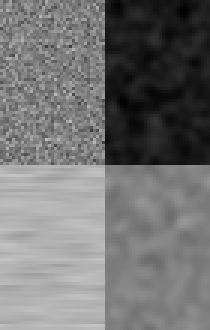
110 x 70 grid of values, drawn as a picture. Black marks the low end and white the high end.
It is made of 2 by 2 panels. Panel 1,1: middling, fine-grained. Panel 1,2: very low, blotchy, faint in contrast. Panel 2,1: high, streaked across, faint in contrast. Panel 2,2: middling, blotchy, faint in contrast.
